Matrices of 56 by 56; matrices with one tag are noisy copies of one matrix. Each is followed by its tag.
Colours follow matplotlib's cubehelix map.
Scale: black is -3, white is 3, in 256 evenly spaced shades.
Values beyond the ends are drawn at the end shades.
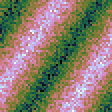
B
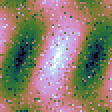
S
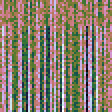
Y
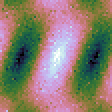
S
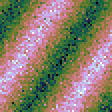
B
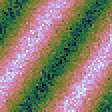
B
